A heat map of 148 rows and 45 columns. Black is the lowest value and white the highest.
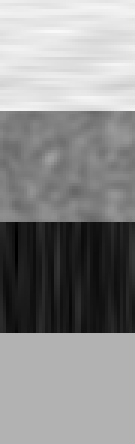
The table splits into 4 rows of 1 panel. Panel 1,1: very high, streaked across, faint in contrast. Panel 2,1: middling, blotchy, faint in contrast. Panel 3,1: very low, streaked downward, faint in contrast. Panel 4,1: high, flat.
